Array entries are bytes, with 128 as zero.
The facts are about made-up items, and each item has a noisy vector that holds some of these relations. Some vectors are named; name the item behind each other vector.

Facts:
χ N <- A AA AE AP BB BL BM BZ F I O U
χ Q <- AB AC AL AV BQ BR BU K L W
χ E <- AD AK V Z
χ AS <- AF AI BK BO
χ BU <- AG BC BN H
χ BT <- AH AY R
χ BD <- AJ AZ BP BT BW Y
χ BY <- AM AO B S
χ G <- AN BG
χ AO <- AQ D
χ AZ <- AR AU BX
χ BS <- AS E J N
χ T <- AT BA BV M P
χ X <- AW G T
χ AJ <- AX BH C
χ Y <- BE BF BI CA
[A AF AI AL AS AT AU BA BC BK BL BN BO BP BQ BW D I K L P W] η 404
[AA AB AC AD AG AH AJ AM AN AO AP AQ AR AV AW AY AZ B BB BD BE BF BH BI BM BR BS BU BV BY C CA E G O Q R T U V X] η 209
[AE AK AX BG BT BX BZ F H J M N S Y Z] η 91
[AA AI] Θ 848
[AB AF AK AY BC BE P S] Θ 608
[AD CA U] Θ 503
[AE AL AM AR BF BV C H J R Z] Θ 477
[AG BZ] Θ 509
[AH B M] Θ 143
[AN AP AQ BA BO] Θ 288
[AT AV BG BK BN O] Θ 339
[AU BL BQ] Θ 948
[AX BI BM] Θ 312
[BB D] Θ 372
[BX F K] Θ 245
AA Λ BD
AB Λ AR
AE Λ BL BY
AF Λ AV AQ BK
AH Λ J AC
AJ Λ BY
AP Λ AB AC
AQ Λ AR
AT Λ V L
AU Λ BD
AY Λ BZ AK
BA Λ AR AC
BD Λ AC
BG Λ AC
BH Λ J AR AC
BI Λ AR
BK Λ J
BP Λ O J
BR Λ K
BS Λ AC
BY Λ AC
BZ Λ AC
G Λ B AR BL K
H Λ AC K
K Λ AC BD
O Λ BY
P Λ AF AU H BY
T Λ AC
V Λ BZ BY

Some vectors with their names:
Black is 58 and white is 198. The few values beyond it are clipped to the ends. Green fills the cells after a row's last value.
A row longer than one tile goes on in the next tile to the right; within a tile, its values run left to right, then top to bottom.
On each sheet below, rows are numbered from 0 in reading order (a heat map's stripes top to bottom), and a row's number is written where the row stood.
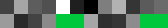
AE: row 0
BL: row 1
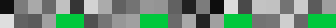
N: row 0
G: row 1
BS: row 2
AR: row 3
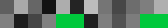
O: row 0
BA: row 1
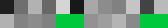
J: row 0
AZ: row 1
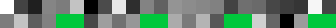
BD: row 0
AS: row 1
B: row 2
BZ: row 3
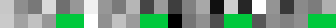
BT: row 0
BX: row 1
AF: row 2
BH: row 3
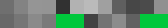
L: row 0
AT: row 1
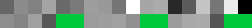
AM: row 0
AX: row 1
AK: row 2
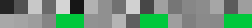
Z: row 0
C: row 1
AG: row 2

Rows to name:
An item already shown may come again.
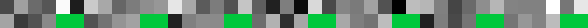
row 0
AE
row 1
G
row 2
BP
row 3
BS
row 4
D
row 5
BA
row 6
CA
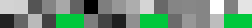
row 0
AB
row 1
BM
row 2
CA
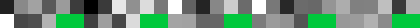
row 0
F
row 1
AD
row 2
H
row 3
AH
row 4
AZ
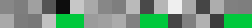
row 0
D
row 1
AZ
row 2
AY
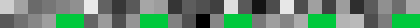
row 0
G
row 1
BY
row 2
AP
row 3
E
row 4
AC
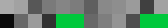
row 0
P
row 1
AL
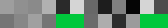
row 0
BW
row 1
BS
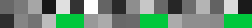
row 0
V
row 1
H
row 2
J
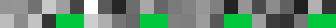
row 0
S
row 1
BG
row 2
BN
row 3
AA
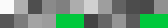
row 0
AJ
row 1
AT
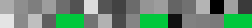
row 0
M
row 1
T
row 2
BK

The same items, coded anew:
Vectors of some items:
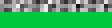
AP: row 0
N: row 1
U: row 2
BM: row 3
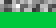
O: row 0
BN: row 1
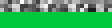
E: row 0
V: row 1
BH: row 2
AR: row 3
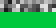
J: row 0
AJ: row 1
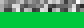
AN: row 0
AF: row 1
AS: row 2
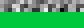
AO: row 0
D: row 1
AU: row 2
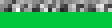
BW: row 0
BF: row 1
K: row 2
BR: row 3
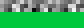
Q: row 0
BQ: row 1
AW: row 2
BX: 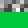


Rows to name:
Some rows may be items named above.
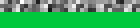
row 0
AS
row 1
AK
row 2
BS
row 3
AQ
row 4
BZ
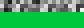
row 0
J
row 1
BZ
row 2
AY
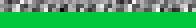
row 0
N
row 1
BC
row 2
AU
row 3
BG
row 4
F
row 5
S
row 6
BI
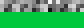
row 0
BN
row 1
Z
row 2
AT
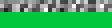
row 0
H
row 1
AX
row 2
AE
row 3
O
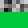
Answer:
BL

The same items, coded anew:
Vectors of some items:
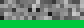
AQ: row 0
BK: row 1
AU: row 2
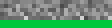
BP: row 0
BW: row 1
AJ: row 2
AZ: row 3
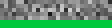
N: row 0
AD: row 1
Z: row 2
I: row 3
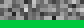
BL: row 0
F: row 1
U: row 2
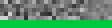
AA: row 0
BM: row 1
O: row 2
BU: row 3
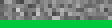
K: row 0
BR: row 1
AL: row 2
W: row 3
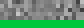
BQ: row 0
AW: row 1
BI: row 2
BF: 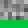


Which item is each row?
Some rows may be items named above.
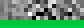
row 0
H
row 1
AK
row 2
BZ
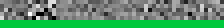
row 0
AI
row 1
AK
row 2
AB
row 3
E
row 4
AB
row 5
AF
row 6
BO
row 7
J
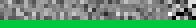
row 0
AU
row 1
CA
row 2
CA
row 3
AS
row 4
AR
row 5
BN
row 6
AK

